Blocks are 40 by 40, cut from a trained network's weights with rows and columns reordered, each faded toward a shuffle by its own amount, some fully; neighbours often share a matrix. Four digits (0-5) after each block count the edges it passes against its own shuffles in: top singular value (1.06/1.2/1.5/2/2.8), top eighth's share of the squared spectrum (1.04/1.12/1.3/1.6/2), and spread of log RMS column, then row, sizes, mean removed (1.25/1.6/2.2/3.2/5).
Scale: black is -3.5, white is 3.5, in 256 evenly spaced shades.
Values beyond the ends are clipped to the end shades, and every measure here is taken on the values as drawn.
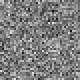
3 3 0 1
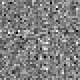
2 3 0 1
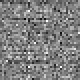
3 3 2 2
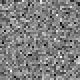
1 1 0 0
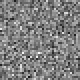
1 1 0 0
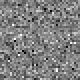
0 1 0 1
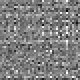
3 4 2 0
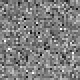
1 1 0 0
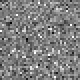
0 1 0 0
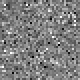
1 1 0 0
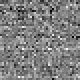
3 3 1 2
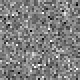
0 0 0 0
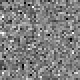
0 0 0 0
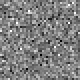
0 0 0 0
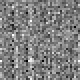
3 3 2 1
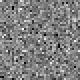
0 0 0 0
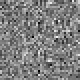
3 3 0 1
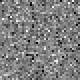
0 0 0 0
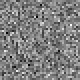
2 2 0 1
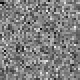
2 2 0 0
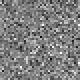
3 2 0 1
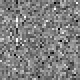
2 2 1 0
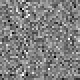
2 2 1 0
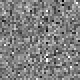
2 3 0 0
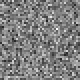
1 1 0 0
